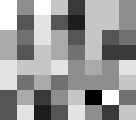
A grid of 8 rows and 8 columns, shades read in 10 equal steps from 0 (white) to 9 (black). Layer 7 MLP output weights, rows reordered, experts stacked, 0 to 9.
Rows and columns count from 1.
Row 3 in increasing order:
1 2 3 3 5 5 6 6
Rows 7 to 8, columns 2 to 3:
3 7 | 1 8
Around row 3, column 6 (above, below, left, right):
2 2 6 6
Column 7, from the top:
2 2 6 7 4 4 0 7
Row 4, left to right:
3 6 2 3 5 2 7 7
